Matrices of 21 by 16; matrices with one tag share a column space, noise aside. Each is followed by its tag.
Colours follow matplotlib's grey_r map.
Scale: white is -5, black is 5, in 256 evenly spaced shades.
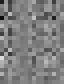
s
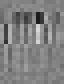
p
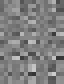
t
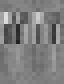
p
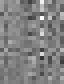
s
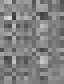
s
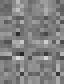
t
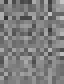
s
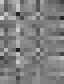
s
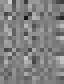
s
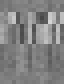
p
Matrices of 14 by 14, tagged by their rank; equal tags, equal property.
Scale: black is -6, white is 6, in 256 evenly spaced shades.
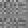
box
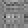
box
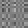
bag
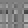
bag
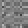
box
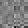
box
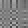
bag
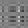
bag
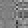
box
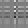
bag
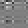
bag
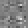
box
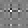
bag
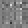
box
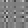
bag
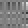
bag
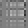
bag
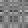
bag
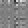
box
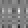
bag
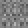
box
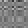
bag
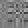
box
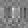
box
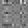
box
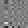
box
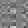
box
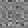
box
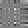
bag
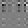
bag
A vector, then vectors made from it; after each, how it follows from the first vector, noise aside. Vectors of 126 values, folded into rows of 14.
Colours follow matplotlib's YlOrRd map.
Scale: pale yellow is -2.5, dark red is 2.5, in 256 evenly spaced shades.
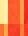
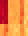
negated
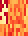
sign-scrambled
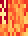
sign-scrambled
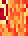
sign-scrambled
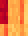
negated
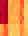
negated
